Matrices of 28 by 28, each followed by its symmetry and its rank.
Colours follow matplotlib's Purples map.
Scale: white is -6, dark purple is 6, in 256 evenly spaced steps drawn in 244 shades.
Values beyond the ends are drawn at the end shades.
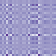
neither, rank one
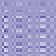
neither, rank one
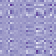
neither, rank two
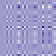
neither, rank one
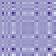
symmetric, rank one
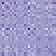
symmetric, rank three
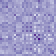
symmetric, rank three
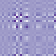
symmetric, rank one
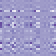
neither, rank two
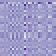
neither, rank two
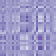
neither, rank two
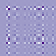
symmetric, rank one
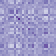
symmetric, rank three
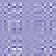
neither, rank two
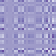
neither, rank one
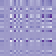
neither, rank one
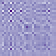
symmetric, rank three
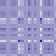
symmetric, rank one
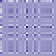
symmetric, rank one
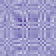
symmetric, rank three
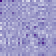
symmetric, rank three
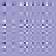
symmetric, rank one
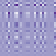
neither, rank one
